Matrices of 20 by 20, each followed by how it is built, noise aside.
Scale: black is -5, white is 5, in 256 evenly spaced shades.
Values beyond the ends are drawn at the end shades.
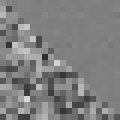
lower triangular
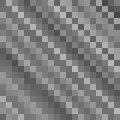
Toeplitz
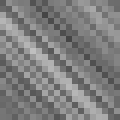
Toeplitz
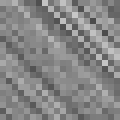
Toeplitz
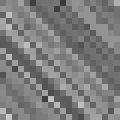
Toeplitz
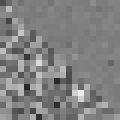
lower triangular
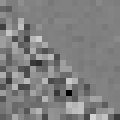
lower triangular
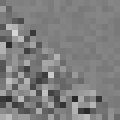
lower triangular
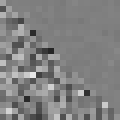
lower triangular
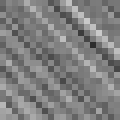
Toeplitz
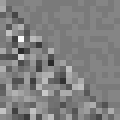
lower triangular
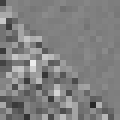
lower triangular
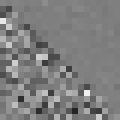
lower triangular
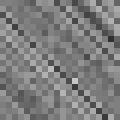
Toeplitz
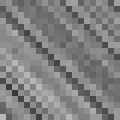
Toeplitz
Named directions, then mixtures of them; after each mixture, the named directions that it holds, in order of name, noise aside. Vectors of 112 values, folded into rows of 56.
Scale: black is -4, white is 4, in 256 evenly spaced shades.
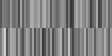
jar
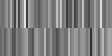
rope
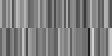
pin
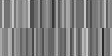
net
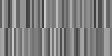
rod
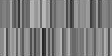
jar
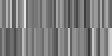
pin, rope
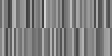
rod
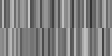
jar, net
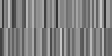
net, rod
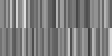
net, pin, rope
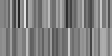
jar, rope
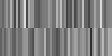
rope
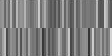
jar, net, pin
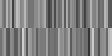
pin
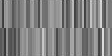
jar, net, rope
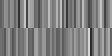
pin, rope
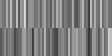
pin, rope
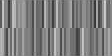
net, rod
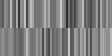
jar, rope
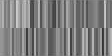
net, pin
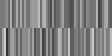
jar, pin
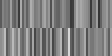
jar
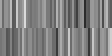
pin, rope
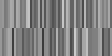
net, rod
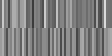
net, pin, rod
